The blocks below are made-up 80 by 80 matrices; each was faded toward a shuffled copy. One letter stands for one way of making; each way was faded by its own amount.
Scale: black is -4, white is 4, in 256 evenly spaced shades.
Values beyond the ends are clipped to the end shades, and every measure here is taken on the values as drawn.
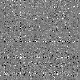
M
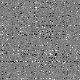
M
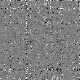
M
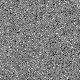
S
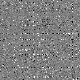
M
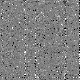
M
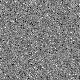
S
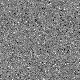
S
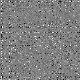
M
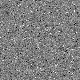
S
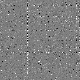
M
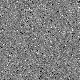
S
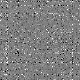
M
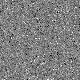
S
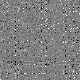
M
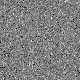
S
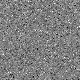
S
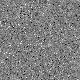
S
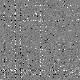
M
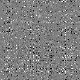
M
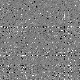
M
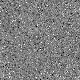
S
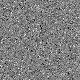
S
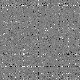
M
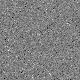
S
